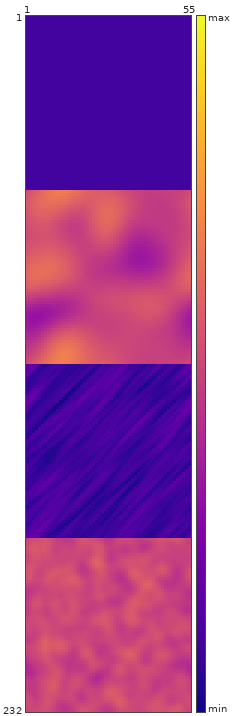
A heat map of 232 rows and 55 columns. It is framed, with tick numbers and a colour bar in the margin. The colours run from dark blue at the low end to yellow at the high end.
It is made of 4 by 1 panels. Panel 1,1: very low, flat. Panel 2,1: middling, smooth. Panel 3,1: very low, slanting up to the right, faint in contrast. Panel 4,1: middling, blotchy, faint in contrast.
